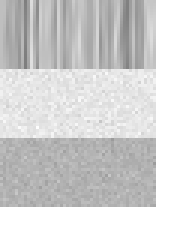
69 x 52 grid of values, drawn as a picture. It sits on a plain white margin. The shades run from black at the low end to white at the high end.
The table splits into 3 rows of 1 panel. Panel 1,1: high, streaked downward. Panel 2,1: very high, fine-grained, faint in contrast. Panel 3,1: high, fine-grained, faint in contrast.
